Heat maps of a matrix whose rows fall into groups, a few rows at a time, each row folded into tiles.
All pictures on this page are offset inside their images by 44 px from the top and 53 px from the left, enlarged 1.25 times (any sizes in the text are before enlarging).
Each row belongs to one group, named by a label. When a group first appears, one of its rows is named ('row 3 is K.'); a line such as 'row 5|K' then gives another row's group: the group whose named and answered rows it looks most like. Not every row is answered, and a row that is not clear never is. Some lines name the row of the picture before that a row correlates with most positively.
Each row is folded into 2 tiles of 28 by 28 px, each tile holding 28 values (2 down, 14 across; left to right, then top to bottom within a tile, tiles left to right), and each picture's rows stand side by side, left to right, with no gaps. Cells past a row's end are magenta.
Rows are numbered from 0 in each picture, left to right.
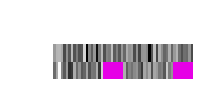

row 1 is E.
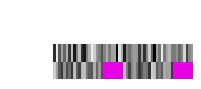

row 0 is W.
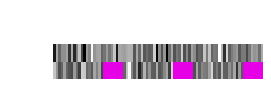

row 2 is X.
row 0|W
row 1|E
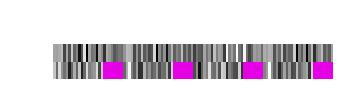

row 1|E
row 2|X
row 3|E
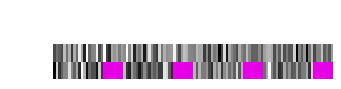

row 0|X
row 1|W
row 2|E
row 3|E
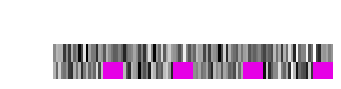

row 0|E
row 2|E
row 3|X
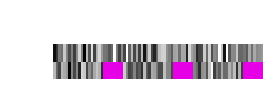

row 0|W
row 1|W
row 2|X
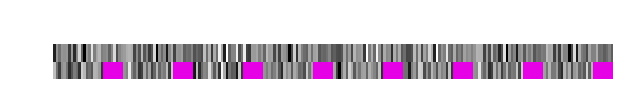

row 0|W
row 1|E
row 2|X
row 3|E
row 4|X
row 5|X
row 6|E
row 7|E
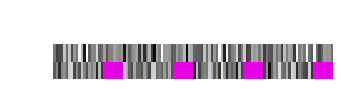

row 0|X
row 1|W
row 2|X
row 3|X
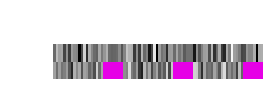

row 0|E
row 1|E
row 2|W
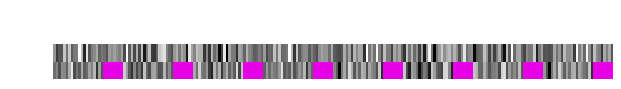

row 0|X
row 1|W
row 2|E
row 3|X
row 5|W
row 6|W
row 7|X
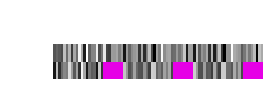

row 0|X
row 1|W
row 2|W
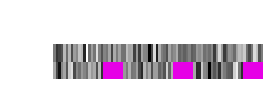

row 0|X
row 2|W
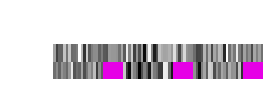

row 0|X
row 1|W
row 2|X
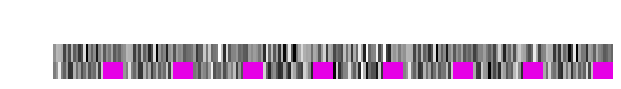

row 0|E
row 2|X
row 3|W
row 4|X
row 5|E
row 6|W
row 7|E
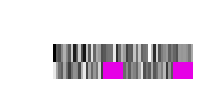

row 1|X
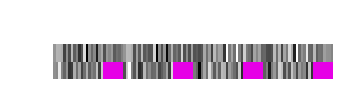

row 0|E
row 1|E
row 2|X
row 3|X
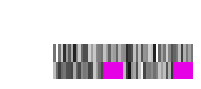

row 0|W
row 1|X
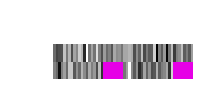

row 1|E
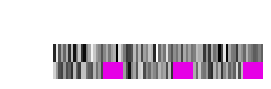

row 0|W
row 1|X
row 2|E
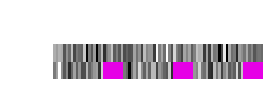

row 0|E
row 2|E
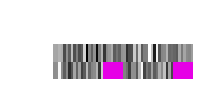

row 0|E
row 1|X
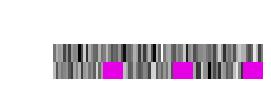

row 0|E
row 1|W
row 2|W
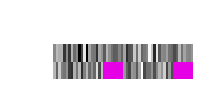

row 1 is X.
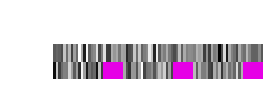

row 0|X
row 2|E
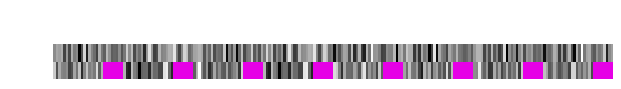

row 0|E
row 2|E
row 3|W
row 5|E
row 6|E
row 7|W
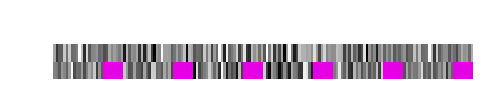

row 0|X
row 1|W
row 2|X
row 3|W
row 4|E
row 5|X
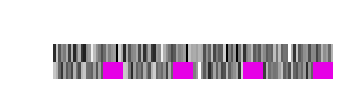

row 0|W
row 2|E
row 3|X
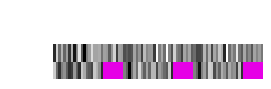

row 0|W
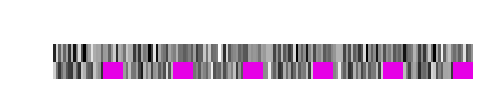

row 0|W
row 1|E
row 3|E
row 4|E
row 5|W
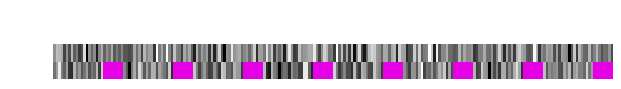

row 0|E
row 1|X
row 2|W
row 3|W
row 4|W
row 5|X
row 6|W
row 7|E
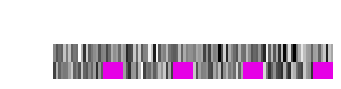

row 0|X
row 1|X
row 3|W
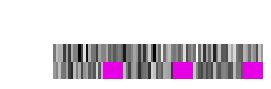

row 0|E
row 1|W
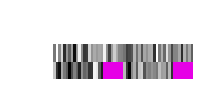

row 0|W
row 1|X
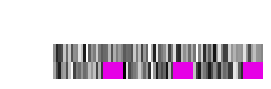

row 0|X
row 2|W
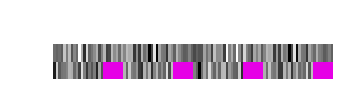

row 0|X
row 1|E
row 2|X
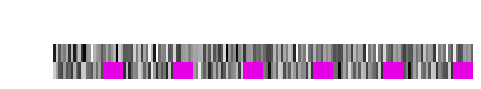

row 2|E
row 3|X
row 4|X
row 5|X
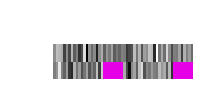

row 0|E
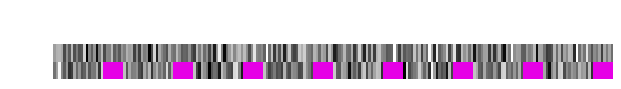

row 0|E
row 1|E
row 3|W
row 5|X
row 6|W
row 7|X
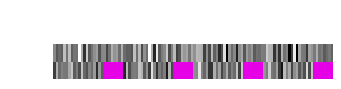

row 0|X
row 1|X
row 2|E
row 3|E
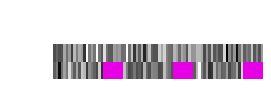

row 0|X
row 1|W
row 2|E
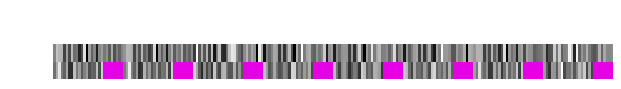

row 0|E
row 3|W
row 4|W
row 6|E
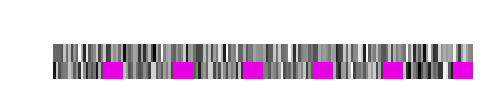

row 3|X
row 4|X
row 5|W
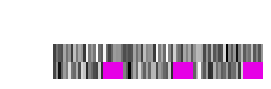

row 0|X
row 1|X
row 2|E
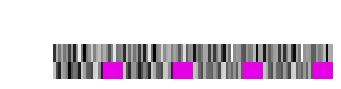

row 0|W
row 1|W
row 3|W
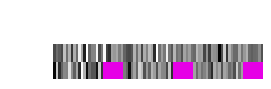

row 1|X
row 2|E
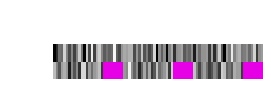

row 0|W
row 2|W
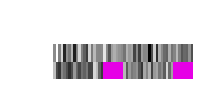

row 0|W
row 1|E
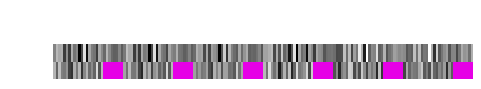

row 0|E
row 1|E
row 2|E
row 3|E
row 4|X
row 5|X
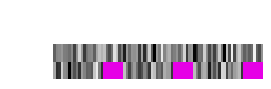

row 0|W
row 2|W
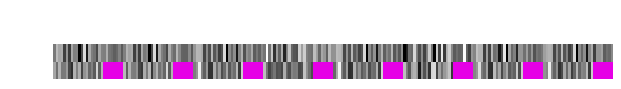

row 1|E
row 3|W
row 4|E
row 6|E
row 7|E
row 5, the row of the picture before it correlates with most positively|2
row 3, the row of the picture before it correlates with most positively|1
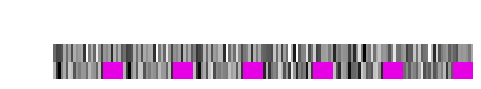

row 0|X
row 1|X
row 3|X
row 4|W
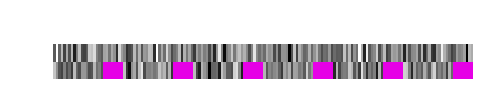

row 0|W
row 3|E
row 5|W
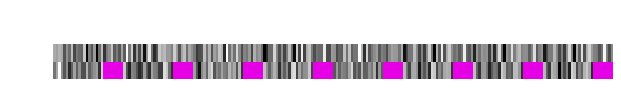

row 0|E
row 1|W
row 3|W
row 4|X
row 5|W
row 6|W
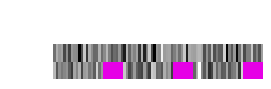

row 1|W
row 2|E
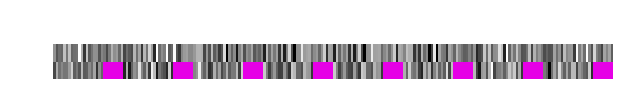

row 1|X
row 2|E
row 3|W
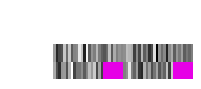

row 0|X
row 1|E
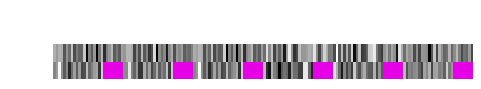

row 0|E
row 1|E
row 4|W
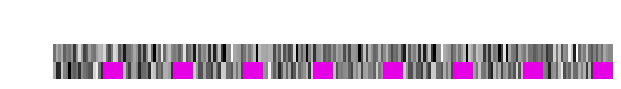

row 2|W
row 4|E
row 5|W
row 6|E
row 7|X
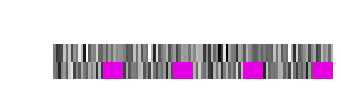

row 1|X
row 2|E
